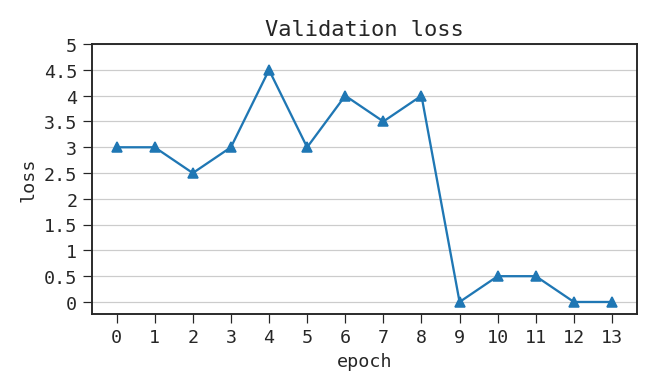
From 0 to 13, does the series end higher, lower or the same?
lower
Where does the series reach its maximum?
4
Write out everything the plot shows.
Title: Validation loss
x-axis: epoch, ticks 0 1 2 3 4 5 6 7 8 9 10 11 12 13
y-axis: loss, ticks 0 0.5 1 1.5 2 2.5 3 3.5 4 4.5 5
Values:
3 3 2.5 3 4.5 3 4 3.5 4 0 0.5 0.5 0 0
